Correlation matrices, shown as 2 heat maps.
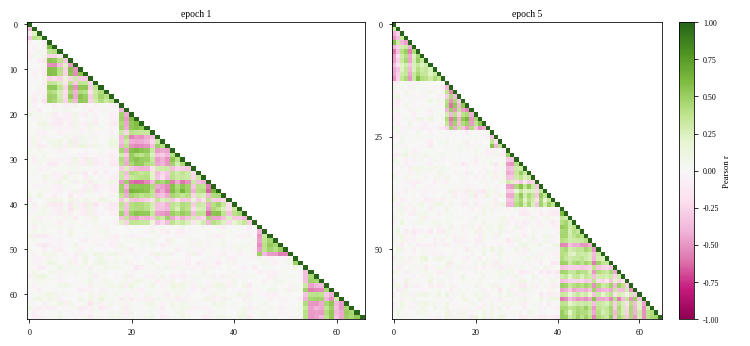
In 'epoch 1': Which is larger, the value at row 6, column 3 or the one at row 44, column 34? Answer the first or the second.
the second
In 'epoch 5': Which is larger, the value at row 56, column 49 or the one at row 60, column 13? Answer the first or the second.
the second
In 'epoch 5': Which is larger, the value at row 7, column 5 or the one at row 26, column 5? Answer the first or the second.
the first
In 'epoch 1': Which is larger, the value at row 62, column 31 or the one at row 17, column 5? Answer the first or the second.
the second
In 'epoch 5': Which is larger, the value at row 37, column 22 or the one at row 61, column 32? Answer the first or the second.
the second
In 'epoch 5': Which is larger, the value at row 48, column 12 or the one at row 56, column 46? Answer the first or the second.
the second
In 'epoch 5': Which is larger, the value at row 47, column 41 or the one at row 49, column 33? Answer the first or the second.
the first
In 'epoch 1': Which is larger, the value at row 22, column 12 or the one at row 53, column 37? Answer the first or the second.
the first
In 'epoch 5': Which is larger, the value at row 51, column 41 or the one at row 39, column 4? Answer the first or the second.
the first
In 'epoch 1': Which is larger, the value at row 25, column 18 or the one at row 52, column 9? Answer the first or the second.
the second
